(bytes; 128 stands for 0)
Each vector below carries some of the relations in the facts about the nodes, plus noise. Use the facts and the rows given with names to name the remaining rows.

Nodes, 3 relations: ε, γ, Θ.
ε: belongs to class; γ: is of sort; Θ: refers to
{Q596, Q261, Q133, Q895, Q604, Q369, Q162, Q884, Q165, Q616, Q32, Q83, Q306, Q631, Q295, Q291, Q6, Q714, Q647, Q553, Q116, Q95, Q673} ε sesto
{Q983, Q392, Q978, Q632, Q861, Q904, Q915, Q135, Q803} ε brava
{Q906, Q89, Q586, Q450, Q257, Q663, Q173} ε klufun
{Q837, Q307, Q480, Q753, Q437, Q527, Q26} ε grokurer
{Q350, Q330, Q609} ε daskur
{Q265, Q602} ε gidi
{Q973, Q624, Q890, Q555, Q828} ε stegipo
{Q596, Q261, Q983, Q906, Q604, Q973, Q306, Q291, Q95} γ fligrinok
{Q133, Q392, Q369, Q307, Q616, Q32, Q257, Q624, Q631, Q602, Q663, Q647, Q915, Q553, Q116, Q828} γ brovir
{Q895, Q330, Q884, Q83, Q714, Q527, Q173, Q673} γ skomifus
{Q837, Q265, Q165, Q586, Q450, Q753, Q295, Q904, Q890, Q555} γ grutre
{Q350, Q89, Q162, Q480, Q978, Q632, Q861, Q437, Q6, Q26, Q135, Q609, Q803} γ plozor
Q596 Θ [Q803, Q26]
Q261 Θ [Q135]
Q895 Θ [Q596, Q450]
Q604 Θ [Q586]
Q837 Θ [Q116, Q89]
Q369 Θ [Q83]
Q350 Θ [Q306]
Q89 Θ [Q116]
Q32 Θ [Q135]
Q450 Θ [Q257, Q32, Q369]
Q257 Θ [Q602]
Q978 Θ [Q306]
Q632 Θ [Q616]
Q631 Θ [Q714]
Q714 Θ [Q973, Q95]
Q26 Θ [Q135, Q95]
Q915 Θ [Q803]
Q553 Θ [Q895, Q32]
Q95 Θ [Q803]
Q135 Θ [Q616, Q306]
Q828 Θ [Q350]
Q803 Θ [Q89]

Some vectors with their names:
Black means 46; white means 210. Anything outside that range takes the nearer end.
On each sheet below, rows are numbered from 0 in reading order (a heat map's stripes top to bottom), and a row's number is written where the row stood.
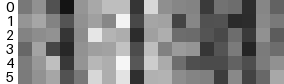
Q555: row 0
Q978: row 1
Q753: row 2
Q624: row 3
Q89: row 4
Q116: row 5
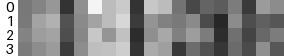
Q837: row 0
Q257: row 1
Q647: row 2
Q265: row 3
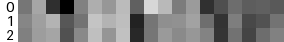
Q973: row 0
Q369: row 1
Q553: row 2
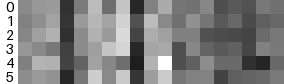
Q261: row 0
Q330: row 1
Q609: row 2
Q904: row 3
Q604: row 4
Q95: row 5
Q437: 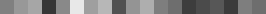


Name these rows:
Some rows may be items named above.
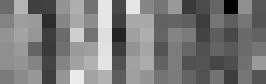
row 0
Q828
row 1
Q906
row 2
Q306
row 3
Q983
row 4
Q803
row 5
Q527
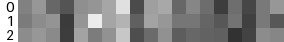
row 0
Q915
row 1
Q527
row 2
Q632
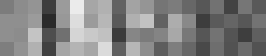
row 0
Q527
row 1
Q714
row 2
Q83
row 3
Q173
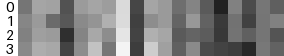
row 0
Q663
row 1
Q392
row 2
Q906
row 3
Q350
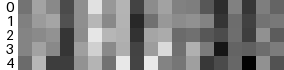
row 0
Q307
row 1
Q616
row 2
Q753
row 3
Q631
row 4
Q828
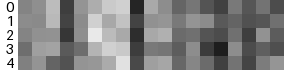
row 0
Q450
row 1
Q895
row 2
Q753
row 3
Q602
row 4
Q915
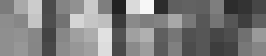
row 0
Q586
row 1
Q83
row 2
Q803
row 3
Q135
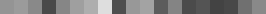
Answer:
Q861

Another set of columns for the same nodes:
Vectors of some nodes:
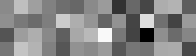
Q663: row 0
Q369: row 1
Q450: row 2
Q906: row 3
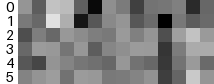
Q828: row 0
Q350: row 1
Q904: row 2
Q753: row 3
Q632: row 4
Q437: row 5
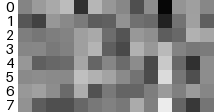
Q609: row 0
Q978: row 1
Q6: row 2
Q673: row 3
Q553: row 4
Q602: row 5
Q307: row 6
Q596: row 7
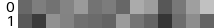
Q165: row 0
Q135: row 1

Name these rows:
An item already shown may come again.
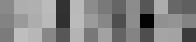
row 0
Q330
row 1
Q609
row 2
Q173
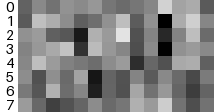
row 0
Q983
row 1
Q586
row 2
Q89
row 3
Q609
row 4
Q663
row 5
Q616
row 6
Q306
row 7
Q714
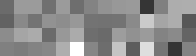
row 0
Q753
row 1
Q983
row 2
Q527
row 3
Q83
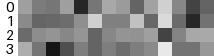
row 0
Q973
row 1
Q895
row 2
Q265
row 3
Q116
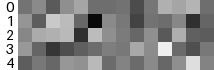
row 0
Q392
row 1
Q828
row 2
Q330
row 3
Q95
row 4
Q861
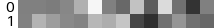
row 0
Q83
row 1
Q257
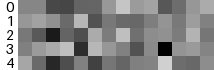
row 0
Q837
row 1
Q307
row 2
Q803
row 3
Q609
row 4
Q631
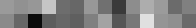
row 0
Q624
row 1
Q915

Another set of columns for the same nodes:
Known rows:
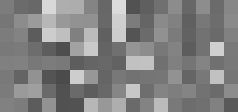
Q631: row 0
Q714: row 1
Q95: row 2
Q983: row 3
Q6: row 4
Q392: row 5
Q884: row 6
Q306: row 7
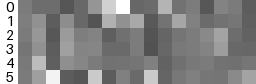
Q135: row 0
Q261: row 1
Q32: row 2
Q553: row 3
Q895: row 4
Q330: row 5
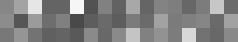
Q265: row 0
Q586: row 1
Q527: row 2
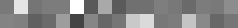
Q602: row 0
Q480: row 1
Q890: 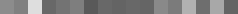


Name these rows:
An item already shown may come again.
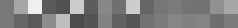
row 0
Q330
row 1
Q450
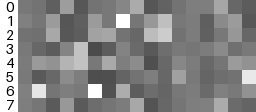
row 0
Q616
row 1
Q350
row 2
Q861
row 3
Q450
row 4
Q973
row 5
Q906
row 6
Q602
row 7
Q616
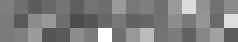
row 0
Q307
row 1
Q663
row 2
Q350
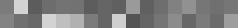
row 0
Q83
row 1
Q116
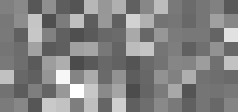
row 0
Q306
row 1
Q609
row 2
Q173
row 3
Q861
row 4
Q257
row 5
Q837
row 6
Q915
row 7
Q95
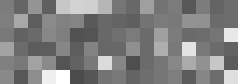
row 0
Q803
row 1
Q369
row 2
Q906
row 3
Q753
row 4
Q828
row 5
Q89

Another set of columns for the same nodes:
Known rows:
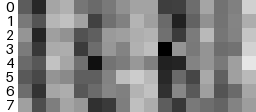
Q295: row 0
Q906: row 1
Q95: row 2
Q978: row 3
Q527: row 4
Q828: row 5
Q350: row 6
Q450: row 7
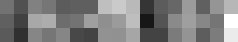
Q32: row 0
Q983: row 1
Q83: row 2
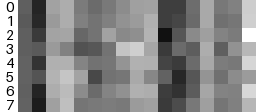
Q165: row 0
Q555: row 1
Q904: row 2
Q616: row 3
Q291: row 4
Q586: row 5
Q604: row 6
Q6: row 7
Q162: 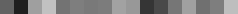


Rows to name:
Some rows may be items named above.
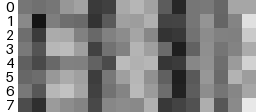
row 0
Q257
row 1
Q895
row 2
Q265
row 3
Q906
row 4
Q369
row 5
Q663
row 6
Q906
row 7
Q330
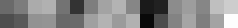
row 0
Q307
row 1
Q392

